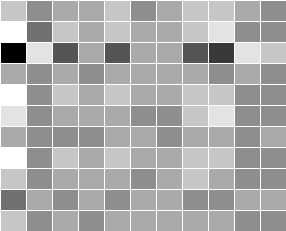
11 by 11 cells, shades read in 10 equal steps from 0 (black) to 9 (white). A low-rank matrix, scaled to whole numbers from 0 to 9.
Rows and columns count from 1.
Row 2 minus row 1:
2 -1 1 0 0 1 0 0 1 -1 0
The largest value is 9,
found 3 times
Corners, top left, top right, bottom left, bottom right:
7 5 7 5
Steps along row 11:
down up down up same same same same down same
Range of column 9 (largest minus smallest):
6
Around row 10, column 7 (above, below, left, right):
6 6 6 5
